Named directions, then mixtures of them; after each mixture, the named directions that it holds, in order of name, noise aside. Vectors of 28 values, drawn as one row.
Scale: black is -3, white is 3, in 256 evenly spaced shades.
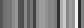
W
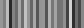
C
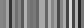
C, W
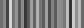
C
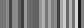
C, W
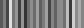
C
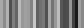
C, W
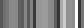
W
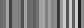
C, W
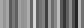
C, W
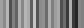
C, W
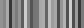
C, W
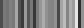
W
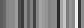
W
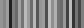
C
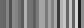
C, W
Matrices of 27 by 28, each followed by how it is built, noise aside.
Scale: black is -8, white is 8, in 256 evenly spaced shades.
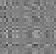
low rank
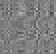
low rank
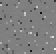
sparse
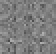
low rank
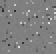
sparse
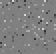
sparse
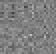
low rank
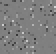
sparse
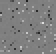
sparse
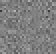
low rank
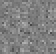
low rank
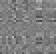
low rank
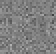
low rank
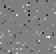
sparse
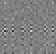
low rank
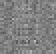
low rank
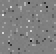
sparse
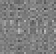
low rank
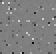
sparse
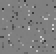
sparse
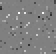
sparse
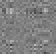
low rank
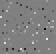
sparse
